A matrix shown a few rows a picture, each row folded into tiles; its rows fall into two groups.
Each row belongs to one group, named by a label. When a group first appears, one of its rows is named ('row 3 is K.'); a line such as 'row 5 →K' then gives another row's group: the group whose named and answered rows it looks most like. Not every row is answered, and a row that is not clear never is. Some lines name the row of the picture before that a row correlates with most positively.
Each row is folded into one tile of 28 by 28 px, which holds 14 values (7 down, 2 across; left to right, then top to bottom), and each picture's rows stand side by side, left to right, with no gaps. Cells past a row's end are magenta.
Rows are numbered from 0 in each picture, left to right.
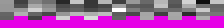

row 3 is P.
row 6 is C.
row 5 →C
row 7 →P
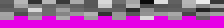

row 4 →C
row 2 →P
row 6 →C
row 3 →C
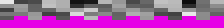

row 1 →C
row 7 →C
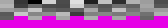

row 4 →P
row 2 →C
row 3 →P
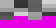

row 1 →C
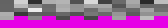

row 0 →C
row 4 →C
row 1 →P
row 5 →P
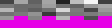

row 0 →P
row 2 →P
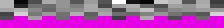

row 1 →P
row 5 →P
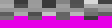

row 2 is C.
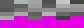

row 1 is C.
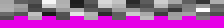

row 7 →P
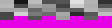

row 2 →C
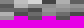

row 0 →C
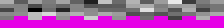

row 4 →C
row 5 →P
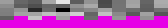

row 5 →C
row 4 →C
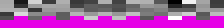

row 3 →P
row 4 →P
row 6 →P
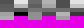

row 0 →C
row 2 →C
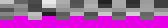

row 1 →C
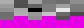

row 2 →P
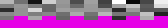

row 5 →C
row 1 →P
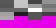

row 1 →P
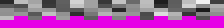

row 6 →C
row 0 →P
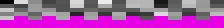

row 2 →C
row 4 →C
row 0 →P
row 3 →C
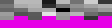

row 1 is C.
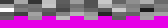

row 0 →P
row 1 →C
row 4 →P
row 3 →C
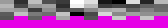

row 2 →C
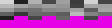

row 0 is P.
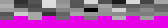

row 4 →P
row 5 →P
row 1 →C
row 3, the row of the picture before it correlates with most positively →3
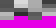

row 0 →C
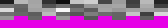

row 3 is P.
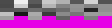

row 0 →C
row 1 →C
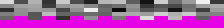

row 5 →P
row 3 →P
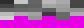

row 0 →P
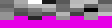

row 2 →C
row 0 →C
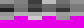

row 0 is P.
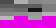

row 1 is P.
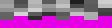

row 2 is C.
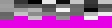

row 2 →P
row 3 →P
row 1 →P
